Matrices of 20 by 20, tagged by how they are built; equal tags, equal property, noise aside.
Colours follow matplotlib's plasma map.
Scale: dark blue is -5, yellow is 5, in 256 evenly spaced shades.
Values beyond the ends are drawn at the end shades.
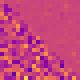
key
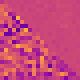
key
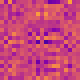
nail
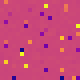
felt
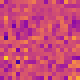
nail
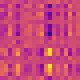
nail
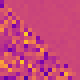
key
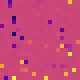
felt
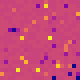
felt
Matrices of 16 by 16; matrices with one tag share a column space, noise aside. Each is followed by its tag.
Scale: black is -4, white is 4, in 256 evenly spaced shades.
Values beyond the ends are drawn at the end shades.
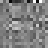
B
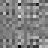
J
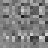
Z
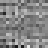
J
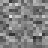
Z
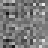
J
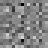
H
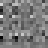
Z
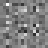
H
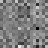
J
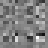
Z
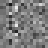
H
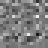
Z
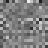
B
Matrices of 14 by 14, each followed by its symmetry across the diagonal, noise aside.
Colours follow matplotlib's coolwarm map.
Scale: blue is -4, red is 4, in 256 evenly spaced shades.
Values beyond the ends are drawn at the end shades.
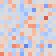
neither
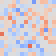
antisymmetric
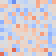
neither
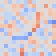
antisymmetric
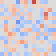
neither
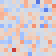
neither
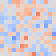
antisymmetric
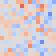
neither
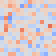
neither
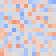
antisymmetric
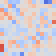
antisymmetric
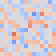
antisymmetric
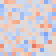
antisymmetric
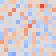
neither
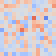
neither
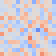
antisymmetric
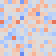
antisymmetric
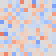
antisymmetric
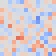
antisymmetric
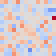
neither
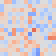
antisymmetric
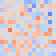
neither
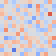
antisymmetric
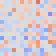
antisymmetric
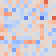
neither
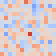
neither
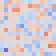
neither
